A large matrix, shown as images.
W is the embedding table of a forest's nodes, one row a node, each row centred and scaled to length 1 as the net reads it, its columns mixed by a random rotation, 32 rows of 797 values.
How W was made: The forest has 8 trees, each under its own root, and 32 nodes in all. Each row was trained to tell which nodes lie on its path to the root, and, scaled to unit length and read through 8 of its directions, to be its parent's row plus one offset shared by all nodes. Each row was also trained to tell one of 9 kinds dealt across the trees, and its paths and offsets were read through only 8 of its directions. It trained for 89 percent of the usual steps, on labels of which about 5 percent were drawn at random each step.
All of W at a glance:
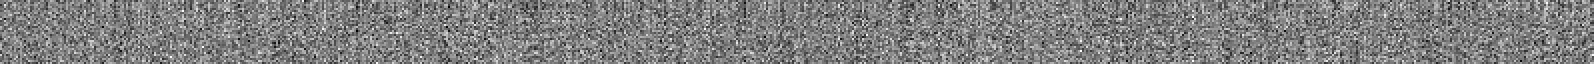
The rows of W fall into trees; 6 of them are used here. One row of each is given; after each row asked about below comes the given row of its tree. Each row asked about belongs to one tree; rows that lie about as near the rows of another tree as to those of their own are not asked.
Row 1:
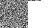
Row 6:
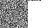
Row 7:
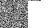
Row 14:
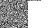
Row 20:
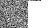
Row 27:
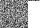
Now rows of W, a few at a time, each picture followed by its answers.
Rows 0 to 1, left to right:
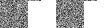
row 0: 7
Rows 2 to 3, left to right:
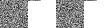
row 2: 6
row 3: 1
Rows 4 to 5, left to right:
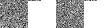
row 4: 1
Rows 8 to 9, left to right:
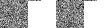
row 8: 7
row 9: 27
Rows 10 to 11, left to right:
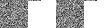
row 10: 20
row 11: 7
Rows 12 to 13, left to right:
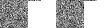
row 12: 6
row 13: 27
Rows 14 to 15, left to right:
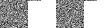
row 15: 1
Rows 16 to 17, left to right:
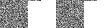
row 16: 6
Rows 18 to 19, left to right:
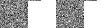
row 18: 14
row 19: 6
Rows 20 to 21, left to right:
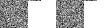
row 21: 27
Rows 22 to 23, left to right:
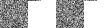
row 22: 27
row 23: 20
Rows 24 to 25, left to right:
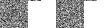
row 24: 1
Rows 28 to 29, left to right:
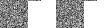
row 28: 20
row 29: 1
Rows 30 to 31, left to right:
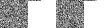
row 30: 7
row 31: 27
